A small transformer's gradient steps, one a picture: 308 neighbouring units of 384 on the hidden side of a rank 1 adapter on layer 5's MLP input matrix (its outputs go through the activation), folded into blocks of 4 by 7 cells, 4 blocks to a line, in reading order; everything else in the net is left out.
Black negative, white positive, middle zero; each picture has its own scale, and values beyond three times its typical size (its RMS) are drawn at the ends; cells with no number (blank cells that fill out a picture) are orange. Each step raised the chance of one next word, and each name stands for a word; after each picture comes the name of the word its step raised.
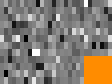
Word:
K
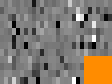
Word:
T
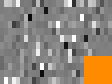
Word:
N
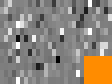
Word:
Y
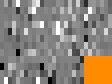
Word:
T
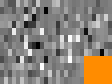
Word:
N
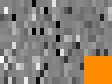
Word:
K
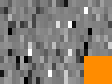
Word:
Y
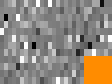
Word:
N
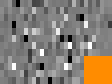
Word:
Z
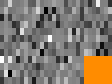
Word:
K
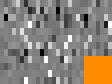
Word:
Z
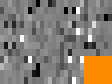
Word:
T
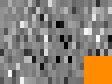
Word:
Y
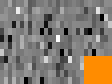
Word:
Y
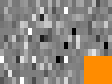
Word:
N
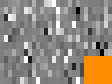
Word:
T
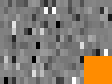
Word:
N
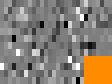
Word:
T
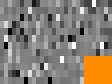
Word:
Z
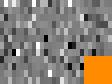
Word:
Z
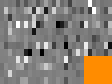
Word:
Y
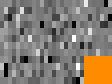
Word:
T
